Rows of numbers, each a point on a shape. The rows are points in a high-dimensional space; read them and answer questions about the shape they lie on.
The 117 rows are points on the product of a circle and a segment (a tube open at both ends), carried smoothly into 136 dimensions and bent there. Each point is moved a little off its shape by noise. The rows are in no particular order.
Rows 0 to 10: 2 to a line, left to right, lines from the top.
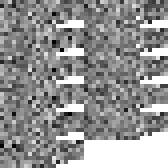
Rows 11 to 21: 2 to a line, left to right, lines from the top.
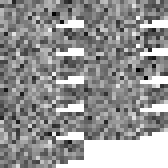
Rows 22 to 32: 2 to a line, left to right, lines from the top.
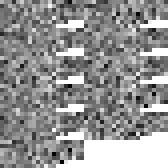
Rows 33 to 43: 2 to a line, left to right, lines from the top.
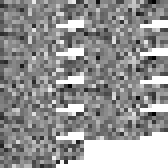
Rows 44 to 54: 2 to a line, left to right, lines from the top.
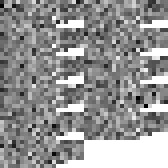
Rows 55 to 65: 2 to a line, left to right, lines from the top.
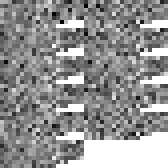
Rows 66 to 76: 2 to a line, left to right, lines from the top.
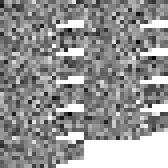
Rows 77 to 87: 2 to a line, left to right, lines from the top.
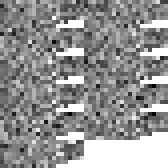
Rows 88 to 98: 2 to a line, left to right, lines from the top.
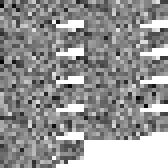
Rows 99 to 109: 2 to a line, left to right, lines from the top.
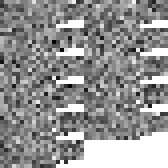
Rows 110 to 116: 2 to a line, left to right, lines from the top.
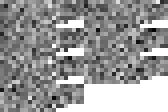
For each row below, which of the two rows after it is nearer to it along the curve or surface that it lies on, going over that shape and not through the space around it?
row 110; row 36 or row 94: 36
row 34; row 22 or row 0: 22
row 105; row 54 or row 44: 54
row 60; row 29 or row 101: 29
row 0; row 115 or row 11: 115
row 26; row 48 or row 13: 13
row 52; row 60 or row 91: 91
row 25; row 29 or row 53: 29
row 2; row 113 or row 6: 113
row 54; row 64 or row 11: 64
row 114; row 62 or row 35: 35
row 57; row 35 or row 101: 35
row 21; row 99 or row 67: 67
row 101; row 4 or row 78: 4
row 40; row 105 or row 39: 105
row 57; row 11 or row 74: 74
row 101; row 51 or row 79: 51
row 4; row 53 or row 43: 43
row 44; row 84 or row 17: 17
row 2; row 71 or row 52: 71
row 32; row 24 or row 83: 24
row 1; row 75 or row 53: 53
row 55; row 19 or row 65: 19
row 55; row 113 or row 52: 113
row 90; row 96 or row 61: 96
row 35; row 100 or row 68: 68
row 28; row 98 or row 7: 98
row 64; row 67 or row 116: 116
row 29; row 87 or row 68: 68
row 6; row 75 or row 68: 75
